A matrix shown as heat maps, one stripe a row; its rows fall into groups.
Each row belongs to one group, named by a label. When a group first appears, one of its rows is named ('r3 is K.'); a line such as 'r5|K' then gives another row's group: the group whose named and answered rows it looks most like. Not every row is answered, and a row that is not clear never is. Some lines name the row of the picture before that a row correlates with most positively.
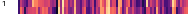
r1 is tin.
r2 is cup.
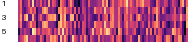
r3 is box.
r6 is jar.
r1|box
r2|cup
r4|cup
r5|tin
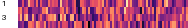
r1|jar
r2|cup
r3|box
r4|tin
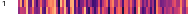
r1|box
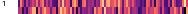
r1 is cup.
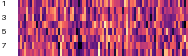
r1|cup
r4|cup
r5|jar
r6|cup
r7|box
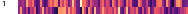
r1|jar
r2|cup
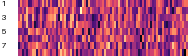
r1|cup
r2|jar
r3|box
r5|tin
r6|cup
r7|tin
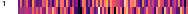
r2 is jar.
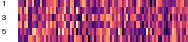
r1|jar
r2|box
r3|cup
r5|tin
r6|tin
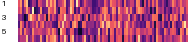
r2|box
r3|tin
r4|cup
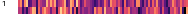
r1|box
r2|tin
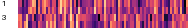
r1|tin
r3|box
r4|box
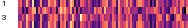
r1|box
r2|tin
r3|jar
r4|box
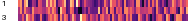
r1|box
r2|box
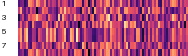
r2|cup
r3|tin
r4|cup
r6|box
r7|cup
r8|tin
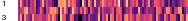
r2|jar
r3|box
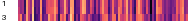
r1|jar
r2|jar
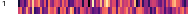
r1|tin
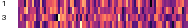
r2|jar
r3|cup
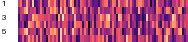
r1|box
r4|tin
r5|jar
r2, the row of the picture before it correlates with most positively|2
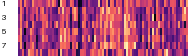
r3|cup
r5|cup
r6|cup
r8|jar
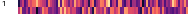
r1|tin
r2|cup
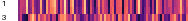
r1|jar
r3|tin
